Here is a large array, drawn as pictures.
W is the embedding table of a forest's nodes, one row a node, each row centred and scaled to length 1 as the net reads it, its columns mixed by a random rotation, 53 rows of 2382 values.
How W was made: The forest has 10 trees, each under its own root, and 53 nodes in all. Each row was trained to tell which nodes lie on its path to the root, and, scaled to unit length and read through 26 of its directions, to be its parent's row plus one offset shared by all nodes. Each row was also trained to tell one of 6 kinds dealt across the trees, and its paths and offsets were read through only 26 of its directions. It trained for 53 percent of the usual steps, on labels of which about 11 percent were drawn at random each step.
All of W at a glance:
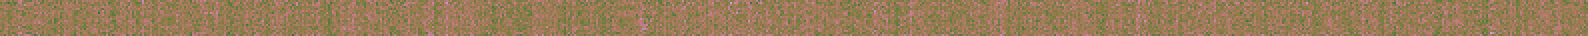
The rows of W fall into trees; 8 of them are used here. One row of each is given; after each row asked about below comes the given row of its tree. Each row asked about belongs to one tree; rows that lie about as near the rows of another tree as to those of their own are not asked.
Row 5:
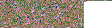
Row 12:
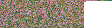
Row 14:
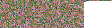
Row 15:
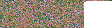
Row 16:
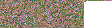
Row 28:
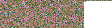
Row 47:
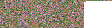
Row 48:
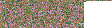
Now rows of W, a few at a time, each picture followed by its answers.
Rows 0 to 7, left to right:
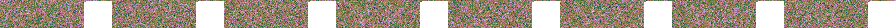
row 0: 12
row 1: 12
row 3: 5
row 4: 5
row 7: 16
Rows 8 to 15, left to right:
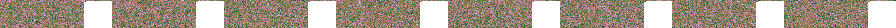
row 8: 16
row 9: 12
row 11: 28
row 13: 48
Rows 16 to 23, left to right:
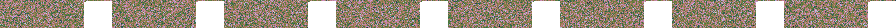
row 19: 28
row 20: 15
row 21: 15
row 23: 5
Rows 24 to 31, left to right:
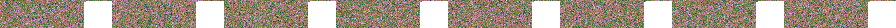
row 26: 47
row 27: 5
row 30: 14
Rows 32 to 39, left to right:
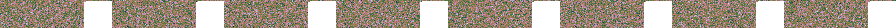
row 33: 14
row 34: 5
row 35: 28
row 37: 14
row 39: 5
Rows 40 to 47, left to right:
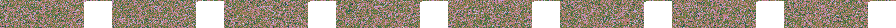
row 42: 48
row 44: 12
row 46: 12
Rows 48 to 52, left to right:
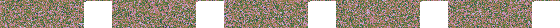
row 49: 12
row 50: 48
